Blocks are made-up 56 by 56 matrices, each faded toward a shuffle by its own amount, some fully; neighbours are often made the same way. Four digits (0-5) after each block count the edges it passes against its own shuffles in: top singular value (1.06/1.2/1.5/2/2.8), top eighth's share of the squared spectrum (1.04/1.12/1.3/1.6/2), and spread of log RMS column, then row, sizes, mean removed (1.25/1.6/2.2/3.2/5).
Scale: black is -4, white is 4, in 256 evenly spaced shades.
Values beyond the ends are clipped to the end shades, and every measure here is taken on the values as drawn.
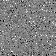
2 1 0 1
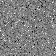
1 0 0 0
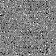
3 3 1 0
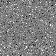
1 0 0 0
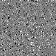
3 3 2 1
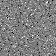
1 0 0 0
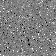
0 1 0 0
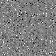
3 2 1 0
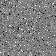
0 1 0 0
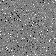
1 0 0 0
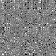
4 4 2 2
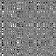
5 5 3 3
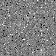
2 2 1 1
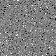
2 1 0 0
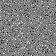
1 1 0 0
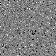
3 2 1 0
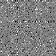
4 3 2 1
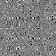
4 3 2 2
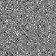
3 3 2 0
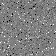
0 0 0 0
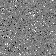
0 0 0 0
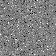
1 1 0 0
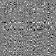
4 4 2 2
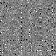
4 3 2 1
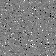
1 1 0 0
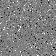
0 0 0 0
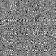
3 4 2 2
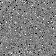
1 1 0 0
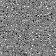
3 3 0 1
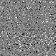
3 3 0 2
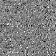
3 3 1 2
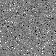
0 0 0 0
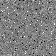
0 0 0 0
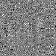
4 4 1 2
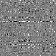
4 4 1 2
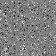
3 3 2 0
